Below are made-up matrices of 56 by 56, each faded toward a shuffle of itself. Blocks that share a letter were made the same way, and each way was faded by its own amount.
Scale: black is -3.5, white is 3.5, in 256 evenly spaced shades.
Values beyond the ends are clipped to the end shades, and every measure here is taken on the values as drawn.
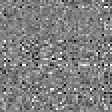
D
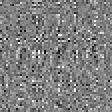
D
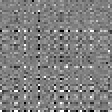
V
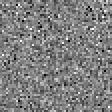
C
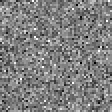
C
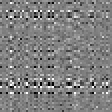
V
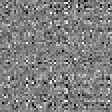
D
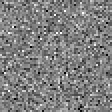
C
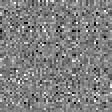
D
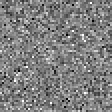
C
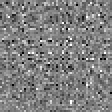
D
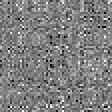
D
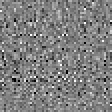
D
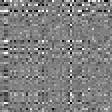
V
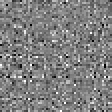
D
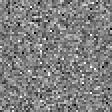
C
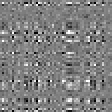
V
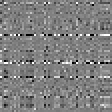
V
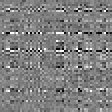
V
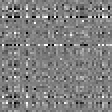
V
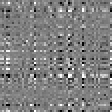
V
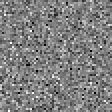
C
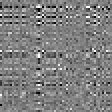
V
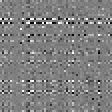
V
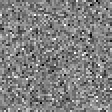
C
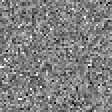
C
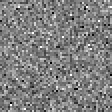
C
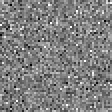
C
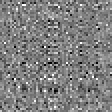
D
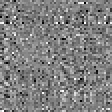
D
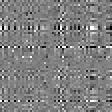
V
